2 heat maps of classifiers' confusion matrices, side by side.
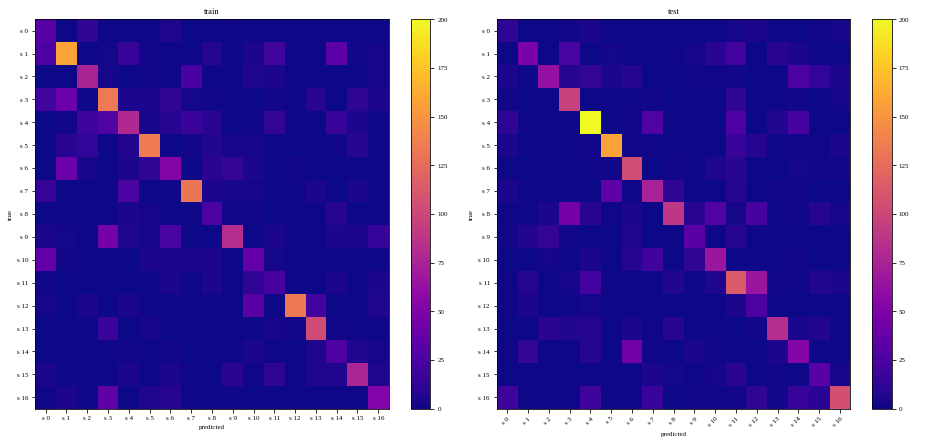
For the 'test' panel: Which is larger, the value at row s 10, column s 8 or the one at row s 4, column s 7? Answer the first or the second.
the second
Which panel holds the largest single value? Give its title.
test
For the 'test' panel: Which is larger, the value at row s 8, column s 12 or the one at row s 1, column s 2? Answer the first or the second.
the first
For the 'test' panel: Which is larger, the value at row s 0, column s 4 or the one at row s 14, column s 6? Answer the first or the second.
the second
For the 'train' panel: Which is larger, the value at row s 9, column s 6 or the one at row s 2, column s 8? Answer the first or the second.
the first
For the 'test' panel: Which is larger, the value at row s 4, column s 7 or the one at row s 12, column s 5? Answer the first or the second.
the first
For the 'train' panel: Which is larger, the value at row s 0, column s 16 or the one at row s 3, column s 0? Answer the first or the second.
the second
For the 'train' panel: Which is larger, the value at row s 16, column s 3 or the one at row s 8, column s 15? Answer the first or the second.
the first
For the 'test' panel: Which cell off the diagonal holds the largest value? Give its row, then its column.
s 11, s 12
